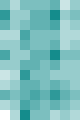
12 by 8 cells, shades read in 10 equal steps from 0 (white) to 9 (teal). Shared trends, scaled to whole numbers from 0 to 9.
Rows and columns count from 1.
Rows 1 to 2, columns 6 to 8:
6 2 4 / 9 4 5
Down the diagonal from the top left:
5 4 5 5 5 9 4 4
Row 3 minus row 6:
-1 0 1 0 0 -2 -2 -1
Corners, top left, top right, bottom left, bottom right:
5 4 0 3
